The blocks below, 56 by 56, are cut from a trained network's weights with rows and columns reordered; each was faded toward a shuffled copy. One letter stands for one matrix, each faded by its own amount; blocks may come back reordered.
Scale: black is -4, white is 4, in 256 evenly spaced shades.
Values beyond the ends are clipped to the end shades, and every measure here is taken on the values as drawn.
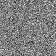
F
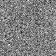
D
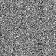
D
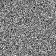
F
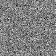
D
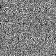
D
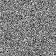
F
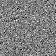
F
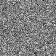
D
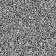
F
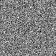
D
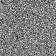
F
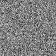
F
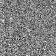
D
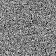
F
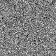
F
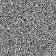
F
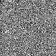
D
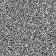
F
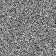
F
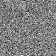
F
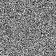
F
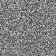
D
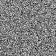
F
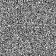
F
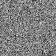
F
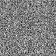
D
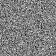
F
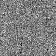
D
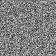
F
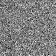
D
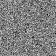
F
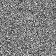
D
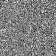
D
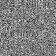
D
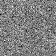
D
